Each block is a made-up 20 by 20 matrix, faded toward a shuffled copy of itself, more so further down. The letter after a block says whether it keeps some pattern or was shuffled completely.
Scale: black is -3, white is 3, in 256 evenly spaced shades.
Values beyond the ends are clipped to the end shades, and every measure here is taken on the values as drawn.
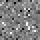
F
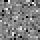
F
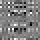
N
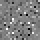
F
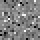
F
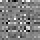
N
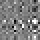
N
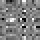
N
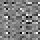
N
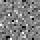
F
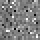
F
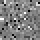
F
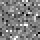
F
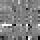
N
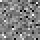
F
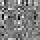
N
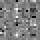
N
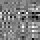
N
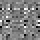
N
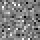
F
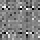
N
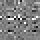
N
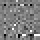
N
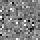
F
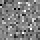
F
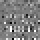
N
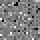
F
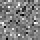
F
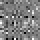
N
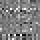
N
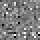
F
